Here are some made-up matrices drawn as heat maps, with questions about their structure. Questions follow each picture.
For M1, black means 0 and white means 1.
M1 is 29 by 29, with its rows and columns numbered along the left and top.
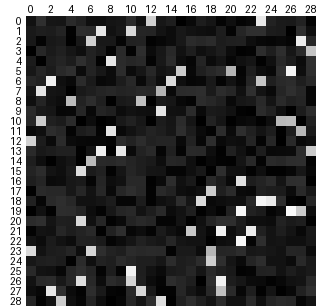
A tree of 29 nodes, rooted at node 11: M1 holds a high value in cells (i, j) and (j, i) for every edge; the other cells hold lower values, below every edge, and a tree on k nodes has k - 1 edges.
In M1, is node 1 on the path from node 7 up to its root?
yes
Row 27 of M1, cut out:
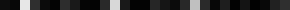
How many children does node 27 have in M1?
2
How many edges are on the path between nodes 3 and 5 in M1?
7
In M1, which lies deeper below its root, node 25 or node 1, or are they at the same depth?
the same depth
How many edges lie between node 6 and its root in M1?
3
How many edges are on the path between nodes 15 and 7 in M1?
5
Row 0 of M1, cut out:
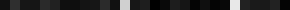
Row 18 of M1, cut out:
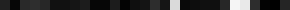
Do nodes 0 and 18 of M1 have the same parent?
yes
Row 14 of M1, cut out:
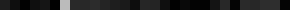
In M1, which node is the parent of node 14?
6
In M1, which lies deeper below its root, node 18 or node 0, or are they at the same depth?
the same depth
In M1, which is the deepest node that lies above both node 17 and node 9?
27
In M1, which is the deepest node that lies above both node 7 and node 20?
26
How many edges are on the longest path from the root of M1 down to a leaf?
9
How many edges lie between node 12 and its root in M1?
6
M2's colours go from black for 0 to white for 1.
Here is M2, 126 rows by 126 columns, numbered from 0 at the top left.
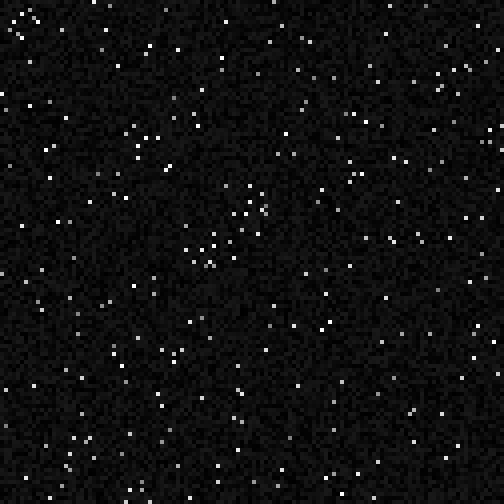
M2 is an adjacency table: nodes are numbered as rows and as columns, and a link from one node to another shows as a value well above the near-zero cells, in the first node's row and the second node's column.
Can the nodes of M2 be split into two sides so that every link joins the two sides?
yes
